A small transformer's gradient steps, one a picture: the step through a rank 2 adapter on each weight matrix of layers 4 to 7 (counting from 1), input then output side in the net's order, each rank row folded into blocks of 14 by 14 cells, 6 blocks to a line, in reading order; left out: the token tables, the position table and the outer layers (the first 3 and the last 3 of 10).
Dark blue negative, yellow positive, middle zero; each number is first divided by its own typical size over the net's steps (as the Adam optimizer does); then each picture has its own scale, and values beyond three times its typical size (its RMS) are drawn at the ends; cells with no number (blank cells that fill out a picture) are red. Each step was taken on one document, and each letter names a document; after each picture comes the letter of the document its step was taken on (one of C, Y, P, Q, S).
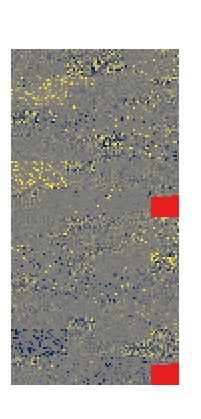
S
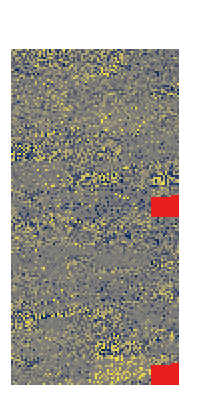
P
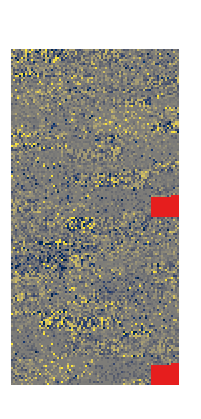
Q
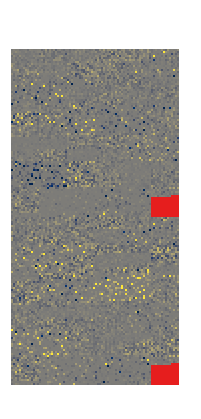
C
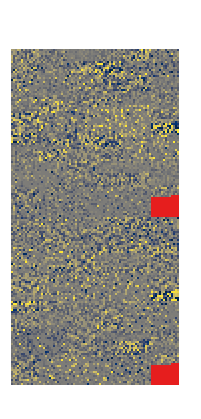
P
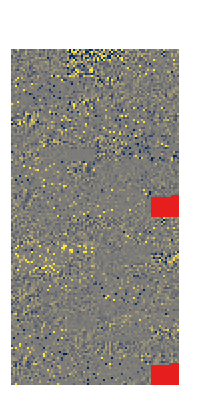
S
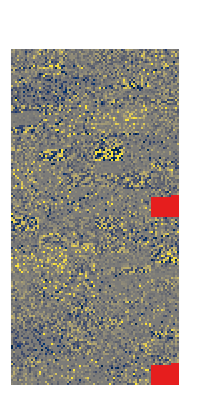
P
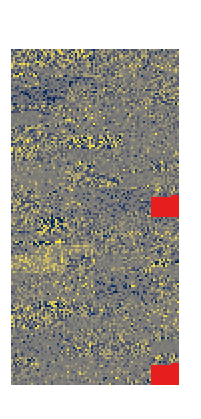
P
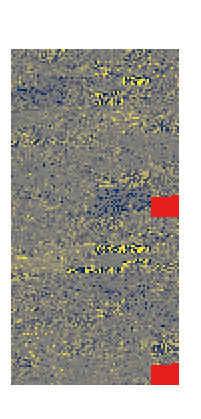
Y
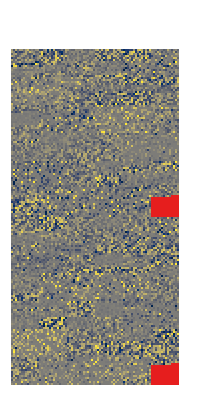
Y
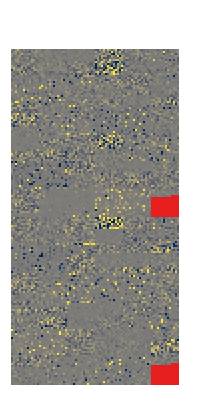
C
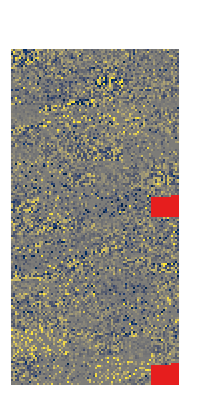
Y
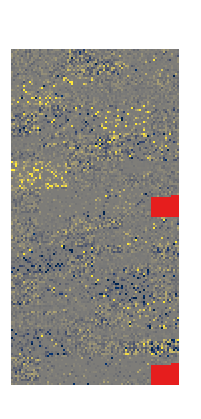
C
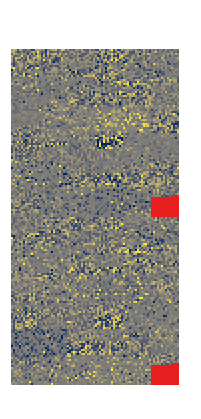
Y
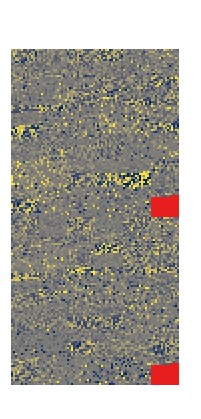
Y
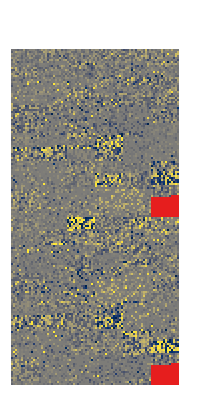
Q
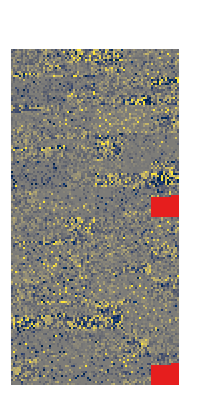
Q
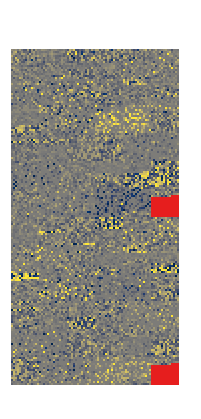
Q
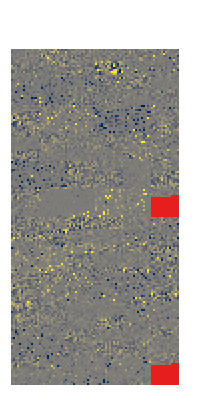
C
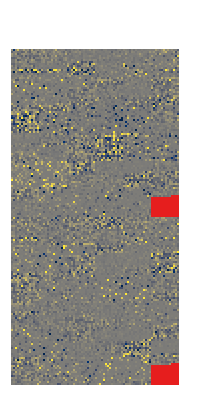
S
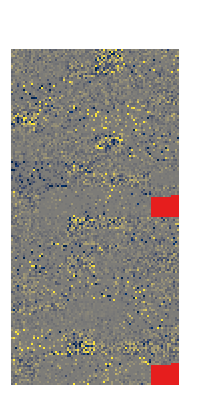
C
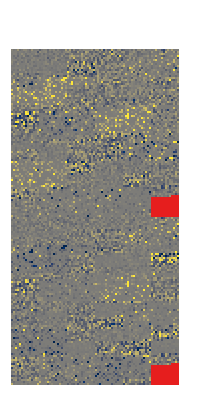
S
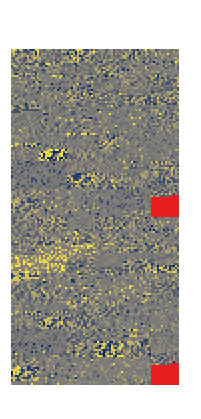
Q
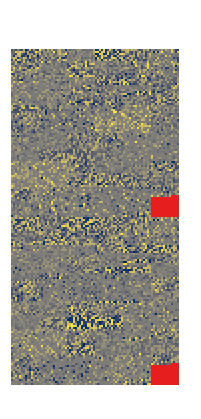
P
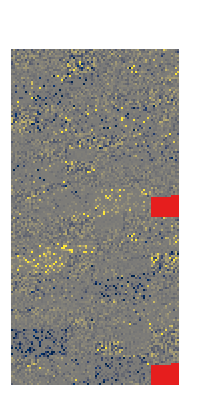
S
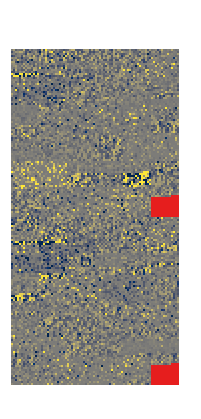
Q
